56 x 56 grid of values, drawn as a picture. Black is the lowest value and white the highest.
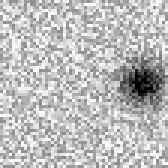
The ninth with the lowest average is the middle right. No row or column stands out. One dip sinks in the middle right.
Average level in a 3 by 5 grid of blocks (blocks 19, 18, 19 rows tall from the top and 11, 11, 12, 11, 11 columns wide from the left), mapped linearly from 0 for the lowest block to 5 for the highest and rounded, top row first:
55555
55530
55555
